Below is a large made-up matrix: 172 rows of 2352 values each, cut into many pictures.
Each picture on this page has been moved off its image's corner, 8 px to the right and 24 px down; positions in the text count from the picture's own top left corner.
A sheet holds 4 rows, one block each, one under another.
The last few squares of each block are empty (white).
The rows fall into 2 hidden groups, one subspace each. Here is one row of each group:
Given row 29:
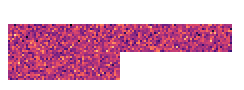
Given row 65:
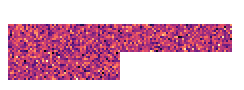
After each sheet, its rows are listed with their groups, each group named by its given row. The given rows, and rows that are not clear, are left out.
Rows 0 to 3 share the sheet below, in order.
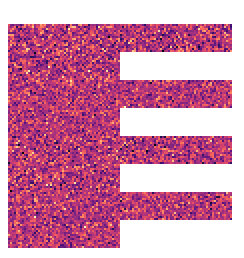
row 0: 65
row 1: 29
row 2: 29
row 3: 65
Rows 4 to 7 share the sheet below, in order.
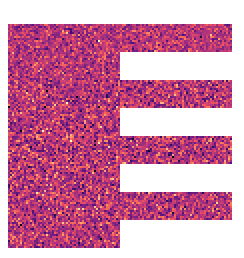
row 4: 65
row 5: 29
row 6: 29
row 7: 29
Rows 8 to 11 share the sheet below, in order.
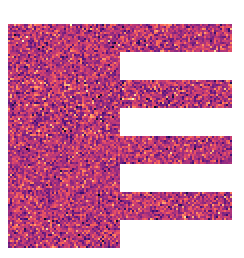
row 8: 29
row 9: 65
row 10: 29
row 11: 65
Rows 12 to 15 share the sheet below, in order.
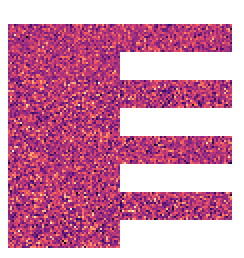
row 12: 29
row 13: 65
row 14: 29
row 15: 65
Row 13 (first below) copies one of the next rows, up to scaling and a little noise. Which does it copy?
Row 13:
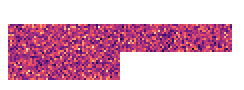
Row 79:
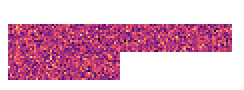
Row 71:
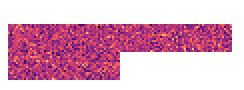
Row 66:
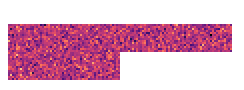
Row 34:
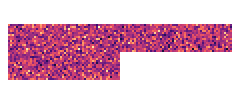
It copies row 34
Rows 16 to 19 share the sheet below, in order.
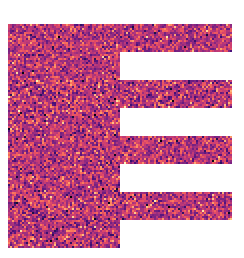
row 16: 29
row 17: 29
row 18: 29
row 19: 29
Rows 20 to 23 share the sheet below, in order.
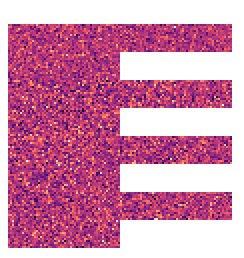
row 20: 29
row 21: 29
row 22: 65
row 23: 65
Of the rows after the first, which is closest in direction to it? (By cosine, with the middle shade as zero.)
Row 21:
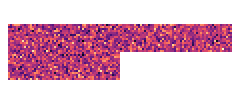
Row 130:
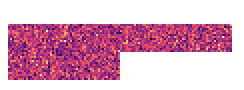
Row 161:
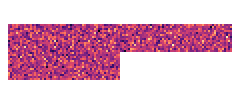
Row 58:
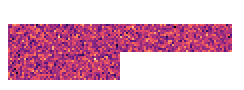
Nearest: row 161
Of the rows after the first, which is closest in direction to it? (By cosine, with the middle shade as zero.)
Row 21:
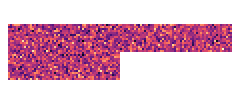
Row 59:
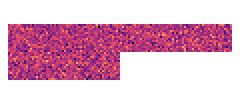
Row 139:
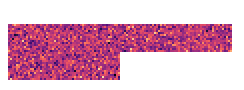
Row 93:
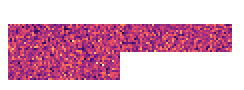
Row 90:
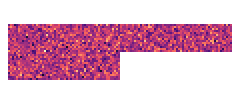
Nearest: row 139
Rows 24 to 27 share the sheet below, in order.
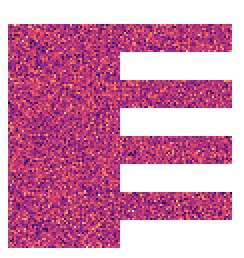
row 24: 29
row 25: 65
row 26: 65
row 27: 65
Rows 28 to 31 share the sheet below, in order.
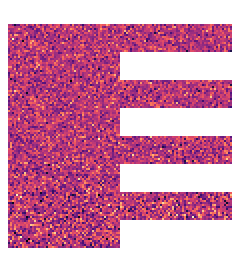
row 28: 29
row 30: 65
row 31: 65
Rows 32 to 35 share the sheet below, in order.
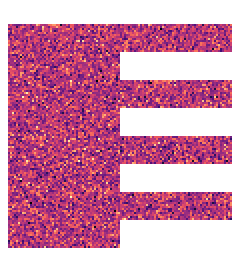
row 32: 29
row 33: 29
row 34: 65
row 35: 29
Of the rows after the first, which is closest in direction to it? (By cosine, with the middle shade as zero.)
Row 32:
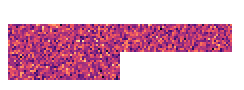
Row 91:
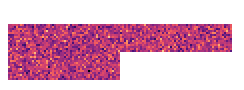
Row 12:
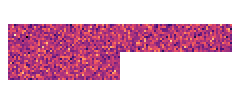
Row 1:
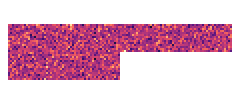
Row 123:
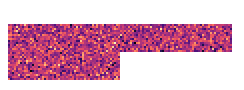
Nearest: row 1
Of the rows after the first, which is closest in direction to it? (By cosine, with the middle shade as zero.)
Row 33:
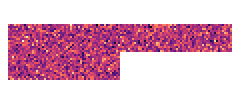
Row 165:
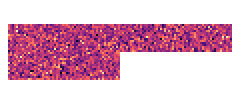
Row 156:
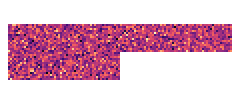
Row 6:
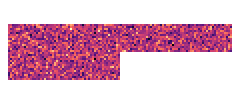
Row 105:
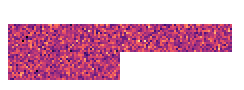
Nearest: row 6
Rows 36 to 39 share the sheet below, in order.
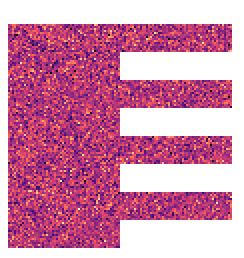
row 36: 29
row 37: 65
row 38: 29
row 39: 29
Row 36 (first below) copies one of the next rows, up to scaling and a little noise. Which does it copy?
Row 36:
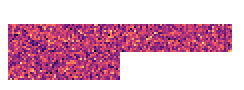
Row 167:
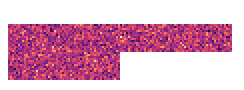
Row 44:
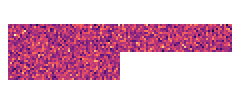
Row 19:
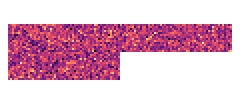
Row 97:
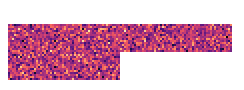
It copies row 19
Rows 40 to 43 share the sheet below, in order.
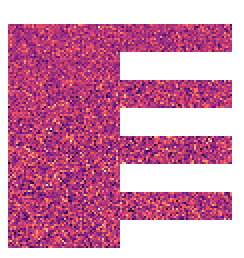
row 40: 65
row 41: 29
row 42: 29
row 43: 65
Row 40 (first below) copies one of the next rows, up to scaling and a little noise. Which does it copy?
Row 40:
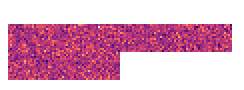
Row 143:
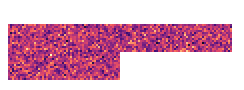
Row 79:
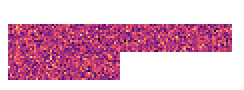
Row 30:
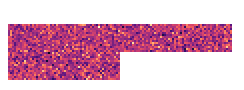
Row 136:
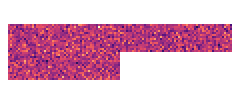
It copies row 136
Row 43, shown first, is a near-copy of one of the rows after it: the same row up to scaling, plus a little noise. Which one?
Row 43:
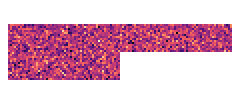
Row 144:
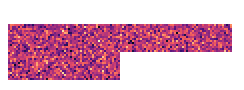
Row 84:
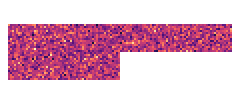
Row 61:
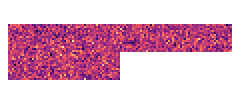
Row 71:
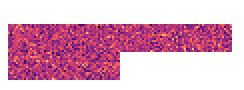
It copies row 144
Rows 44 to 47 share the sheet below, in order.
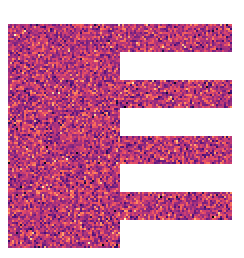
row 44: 29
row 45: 29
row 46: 29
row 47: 29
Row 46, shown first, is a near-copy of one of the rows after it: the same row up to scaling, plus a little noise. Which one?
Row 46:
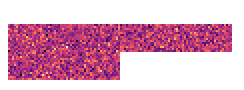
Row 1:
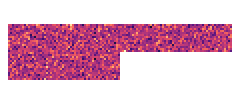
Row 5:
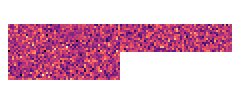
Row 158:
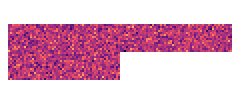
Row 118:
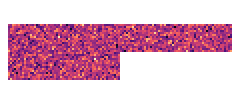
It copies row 5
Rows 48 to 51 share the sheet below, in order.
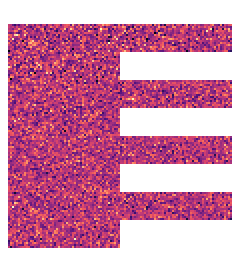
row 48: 29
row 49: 65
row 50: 65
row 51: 29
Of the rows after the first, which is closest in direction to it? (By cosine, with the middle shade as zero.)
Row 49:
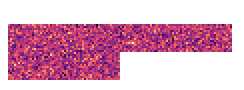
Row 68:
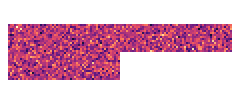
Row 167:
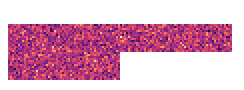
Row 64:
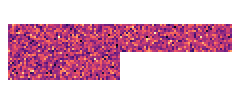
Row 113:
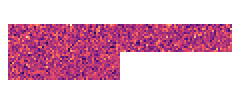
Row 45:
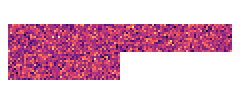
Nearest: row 113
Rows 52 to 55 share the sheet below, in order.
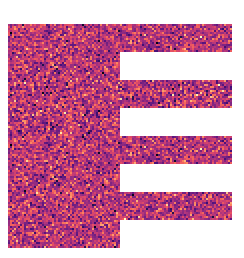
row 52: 65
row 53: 65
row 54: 65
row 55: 29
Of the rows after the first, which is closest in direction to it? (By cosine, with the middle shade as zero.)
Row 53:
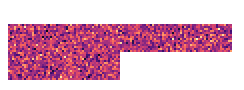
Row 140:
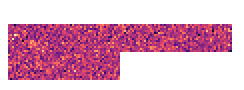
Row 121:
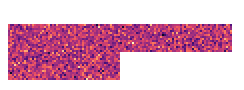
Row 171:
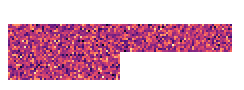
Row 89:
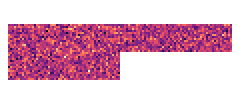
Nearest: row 89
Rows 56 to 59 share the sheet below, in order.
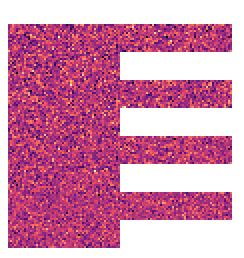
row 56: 29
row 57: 29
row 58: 29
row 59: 65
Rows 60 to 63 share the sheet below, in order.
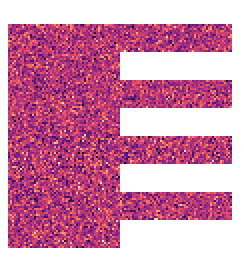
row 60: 29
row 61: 65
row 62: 29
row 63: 65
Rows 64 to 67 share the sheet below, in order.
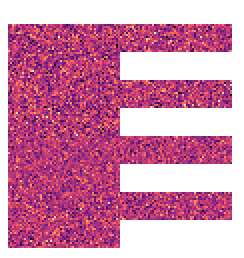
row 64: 29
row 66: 65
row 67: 29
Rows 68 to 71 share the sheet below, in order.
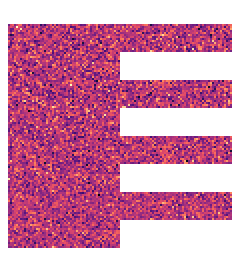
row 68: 65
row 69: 29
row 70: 65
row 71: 65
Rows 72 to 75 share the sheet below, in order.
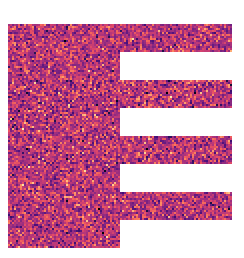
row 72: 65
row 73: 29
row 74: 29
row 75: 65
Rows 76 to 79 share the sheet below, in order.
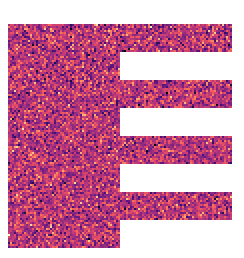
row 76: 29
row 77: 29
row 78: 29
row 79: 65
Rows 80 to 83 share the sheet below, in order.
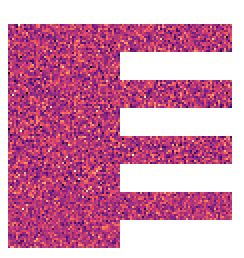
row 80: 29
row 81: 29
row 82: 65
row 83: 29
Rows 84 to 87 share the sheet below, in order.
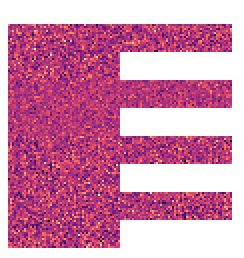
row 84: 65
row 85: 65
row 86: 65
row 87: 65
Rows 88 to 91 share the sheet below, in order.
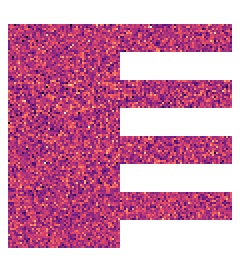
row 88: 29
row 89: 65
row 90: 29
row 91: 65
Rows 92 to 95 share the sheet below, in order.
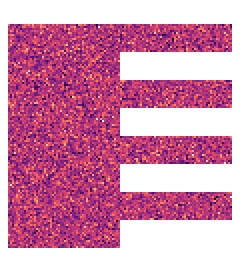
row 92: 65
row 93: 65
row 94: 65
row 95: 65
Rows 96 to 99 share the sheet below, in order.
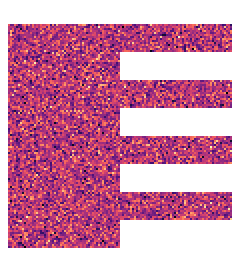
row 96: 65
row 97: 29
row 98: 65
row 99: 65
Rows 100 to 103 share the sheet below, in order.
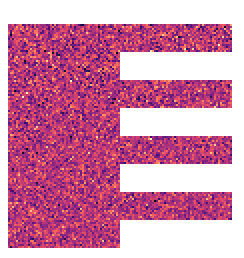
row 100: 65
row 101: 29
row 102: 29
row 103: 29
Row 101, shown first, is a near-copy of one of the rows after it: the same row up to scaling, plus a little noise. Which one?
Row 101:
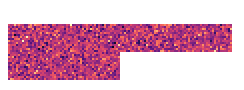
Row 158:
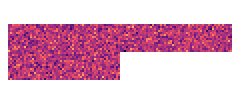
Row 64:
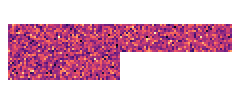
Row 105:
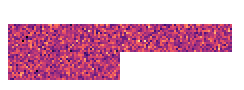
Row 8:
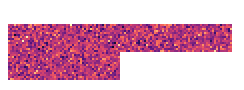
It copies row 8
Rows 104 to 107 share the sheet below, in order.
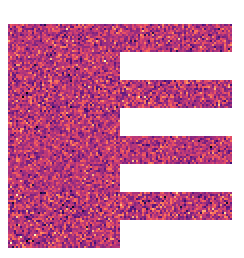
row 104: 65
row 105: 29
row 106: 65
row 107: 65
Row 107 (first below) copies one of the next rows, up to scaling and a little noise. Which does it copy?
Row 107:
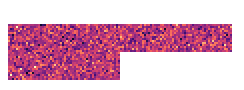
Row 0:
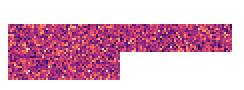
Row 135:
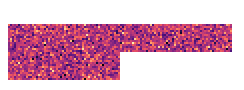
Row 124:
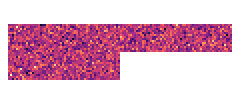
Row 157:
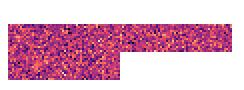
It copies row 124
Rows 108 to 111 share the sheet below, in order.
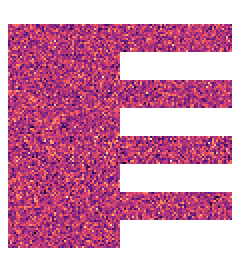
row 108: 29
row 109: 29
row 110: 29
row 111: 65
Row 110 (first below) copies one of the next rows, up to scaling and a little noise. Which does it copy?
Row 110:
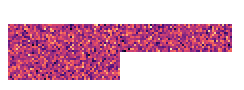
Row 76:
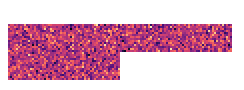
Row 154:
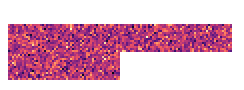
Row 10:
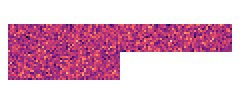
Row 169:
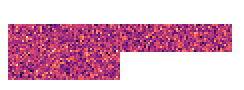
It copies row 76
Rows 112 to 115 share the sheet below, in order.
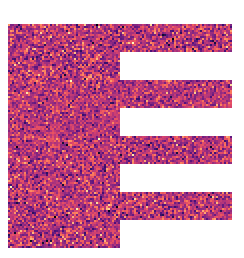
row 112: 65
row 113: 29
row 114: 65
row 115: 29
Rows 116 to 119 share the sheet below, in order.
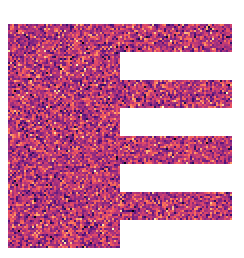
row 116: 29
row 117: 29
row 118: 29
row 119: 65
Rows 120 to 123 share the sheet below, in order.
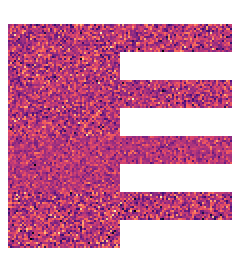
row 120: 29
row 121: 65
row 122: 65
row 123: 29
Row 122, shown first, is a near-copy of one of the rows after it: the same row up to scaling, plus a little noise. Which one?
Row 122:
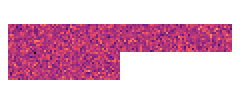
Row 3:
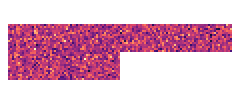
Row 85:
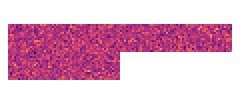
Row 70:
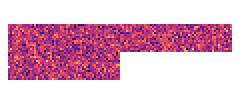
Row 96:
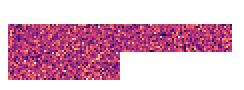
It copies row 85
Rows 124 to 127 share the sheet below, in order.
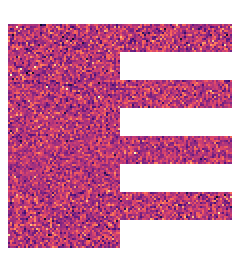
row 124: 65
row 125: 65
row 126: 65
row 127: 65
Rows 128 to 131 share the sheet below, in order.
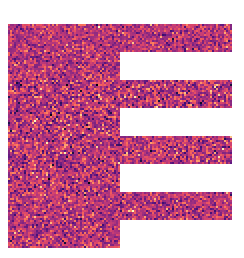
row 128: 65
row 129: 65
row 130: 65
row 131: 65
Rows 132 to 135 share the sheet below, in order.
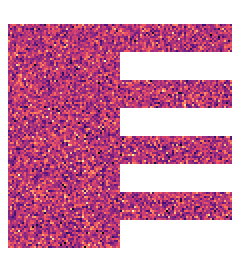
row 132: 65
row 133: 65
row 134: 65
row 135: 65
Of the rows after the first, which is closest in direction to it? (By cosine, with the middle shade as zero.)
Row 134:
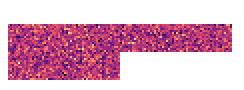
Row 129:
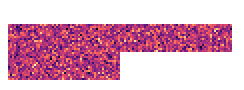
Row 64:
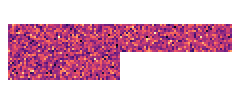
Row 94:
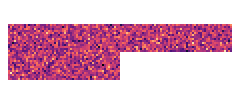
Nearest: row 64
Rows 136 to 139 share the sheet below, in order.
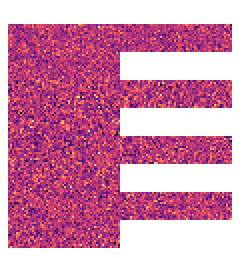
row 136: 65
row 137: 29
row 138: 65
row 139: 29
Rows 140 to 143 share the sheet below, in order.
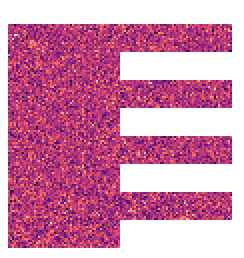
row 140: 29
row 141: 29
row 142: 29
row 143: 65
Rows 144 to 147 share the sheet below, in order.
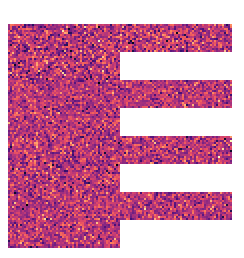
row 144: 65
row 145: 65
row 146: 65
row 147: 29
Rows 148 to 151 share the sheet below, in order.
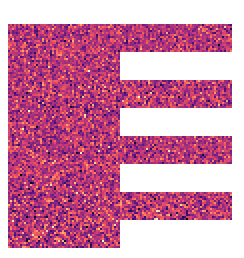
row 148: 65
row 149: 29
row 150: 29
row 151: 65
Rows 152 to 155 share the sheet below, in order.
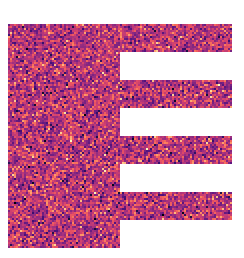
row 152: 65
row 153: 65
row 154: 29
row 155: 29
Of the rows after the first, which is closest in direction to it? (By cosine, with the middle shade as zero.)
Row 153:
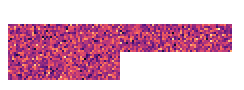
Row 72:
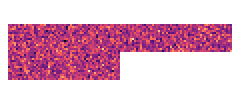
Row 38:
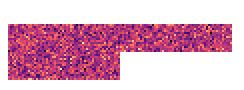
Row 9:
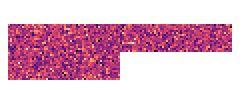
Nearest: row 72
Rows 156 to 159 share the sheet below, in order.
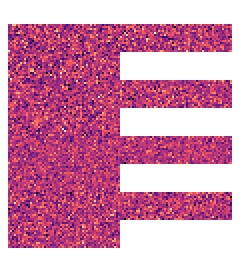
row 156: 29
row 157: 65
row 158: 29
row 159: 29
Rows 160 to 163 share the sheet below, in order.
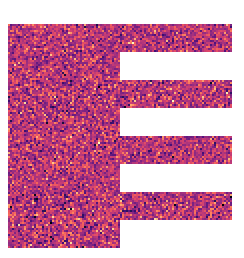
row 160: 65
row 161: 29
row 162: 29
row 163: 65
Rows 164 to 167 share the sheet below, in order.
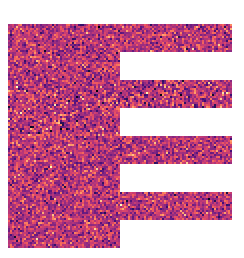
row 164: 65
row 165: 29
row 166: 65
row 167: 29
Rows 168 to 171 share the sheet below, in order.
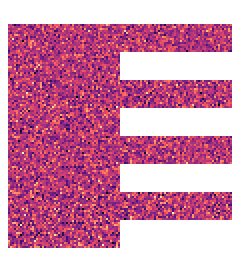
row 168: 29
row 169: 29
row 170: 29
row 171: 29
